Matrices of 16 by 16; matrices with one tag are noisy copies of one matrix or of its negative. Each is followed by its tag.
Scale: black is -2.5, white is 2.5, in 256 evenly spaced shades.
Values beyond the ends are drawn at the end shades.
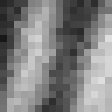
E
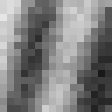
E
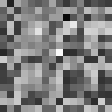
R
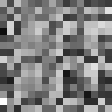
R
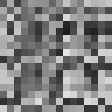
R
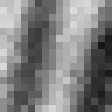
E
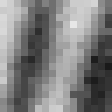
E
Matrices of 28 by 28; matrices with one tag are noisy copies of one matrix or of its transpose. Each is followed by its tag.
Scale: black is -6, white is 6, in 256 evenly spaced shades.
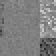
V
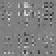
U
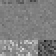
V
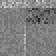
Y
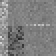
Y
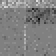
Y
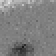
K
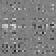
U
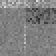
Y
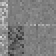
Y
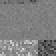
V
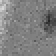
K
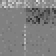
Y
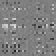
U
